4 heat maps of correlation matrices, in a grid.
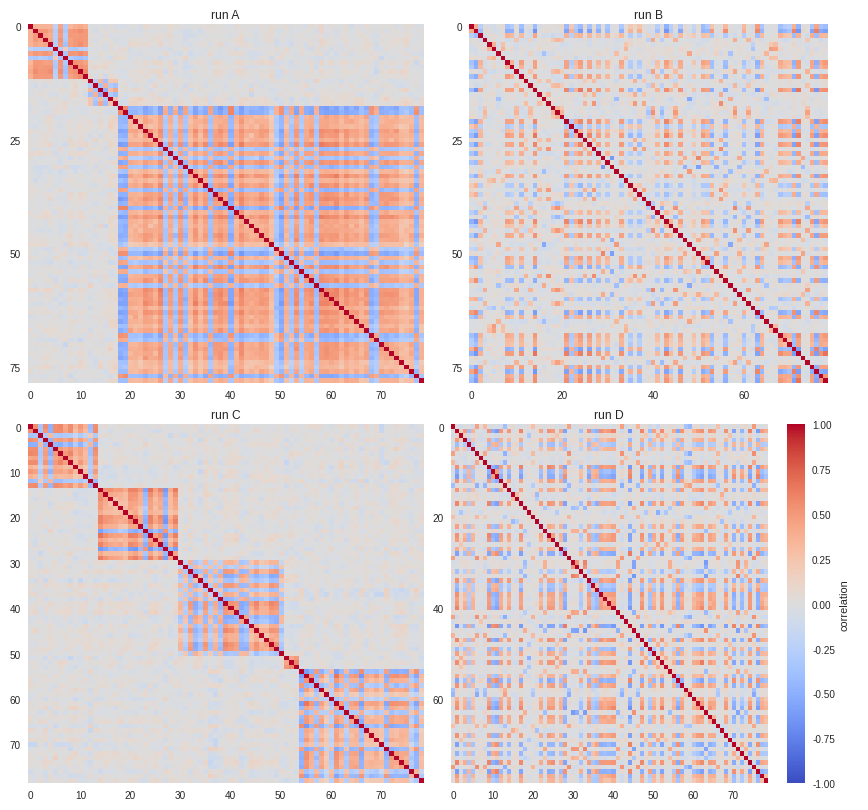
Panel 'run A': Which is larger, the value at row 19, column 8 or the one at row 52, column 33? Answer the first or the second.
the first
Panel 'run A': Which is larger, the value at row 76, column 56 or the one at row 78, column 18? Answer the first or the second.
the first
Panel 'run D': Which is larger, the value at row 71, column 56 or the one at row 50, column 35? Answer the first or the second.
the first
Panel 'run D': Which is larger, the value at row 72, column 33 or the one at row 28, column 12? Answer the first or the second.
the first
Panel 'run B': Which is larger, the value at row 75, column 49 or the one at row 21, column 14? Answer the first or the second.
the second
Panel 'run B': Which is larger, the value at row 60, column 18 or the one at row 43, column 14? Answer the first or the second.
the second
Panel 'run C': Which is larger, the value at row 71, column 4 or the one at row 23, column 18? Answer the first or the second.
the first
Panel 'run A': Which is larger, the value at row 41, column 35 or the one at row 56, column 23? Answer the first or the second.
the second
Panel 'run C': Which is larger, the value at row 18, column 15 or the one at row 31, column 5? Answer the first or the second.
the first
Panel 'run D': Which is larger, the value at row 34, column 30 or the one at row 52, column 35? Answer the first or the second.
the first
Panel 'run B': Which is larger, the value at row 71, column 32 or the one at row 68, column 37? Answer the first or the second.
the first
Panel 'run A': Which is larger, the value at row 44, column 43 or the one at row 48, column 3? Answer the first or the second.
the first
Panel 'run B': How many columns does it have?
79
